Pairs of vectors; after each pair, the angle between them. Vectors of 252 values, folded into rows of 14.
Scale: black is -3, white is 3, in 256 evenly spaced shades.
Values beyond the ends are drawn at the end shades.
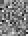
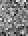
orthogonal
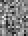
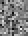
partly aligned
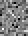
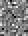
nearly opposite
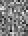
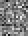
partly aligned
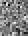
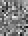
partly opposed
